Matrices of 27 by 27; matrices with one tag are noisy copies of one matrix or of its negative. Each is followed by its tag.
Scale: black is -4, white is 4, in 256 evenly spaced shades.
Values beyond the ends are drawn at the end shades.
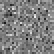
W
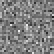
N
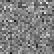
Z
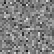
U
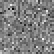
W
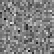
N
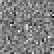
N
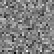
U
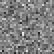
U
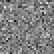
Z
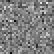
Z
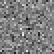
U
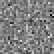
N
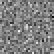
N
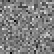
Z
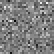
Z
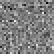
Z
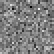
W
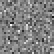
N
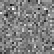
W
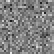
Z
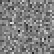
N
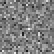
U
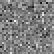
Z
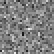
U
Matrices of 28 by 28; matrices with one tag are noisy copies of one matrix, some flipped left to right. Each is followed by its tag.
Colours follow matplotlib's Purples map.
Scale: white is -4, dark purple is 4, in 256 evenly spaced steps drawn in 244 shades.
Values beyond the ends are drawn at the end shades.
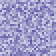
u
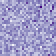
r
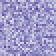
u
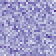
u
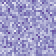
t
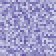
u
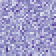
r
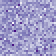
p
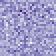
u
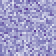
r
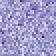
t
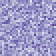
r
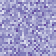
u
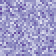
t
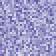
r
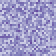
u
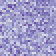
p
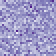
p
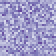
u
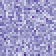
r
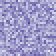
u
